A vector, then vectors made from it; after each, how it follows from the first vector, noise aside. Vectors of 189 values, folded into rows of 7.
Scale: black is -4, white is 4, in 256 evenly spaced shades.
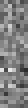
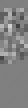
partly zeroed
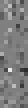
partly zeroed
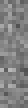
shrunk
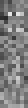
wrapped around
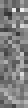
wrapped around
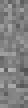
shrunk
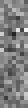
wrapped around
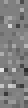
partly zeroed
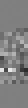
partly zeroed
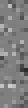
partly zeroed
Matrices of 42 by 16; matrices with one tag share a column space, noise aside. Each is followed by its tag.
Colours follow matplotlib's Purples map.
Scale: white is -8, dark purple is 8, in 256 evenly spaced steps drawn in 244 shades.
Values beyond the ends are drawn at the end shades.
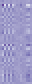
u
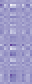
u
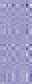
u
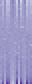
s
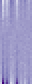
s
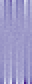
s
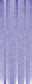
s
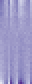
s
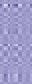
u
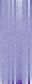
s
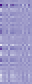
u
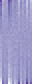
s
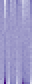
s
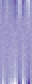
s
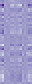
u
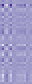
u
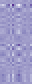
u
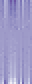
s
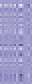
u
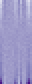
s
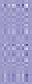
u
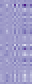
u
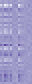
u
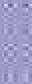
u
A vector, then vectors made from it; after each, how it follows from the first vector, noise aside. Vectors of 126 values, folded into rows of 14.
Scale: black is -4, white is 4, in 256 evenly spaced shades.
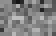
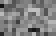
wrapped around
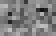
wrapped around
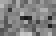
wrapped around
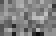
reversed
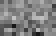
reversed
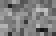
wrapped around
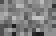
reversed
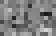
wrapped around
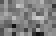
reversed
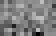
reversed
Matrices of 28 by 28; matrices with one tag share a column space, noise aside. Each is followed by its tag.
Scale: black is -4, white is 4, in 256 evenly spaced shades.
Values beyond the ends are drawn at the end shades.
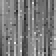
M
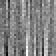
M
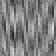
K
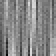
M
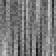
M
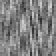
K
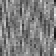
K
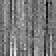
M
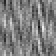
K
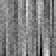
M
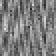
K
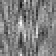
K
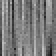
M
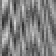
K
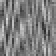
K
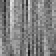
M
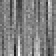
M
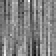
M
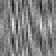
K
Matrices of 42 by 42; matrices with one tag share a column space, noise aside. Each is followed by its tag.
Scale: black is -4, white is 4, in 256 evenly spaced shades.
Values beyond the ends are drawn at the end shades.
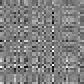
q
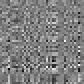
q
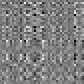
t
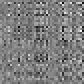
t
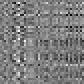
t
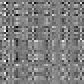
t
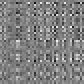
t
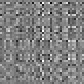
t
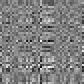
q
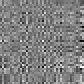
q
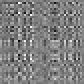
t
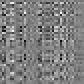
t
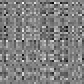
t
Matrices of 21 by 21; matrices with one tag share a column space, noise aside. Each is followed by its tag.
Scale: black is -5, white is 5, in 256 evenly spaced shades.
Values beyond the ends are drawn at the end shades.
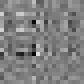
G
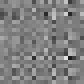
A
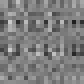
G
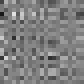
A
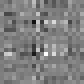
G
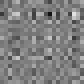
A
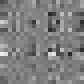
G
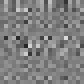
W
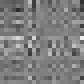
W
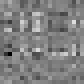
G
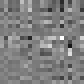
W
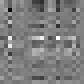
W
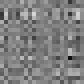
A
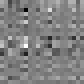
W
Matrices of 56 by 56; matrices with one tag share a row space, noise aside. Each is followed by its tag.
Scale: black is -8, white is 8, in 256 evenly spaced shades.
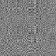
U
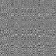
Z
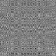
Z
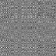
Z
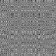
Z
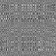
Z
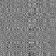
U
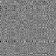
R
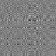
U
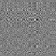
U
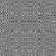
Z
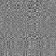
U
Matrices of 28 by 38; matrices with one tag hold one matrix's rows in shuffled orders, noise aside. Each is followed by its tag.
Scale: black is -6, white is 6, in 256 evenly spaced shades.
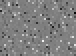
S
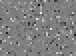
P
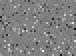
S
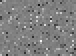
P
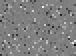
S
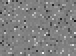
S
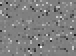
P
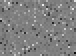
S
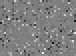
S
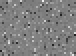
S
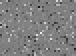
P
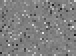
S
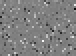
S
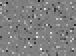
P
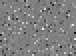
S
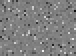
S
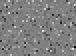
S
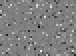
P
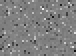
S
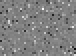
S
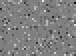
S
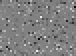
P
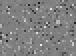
P
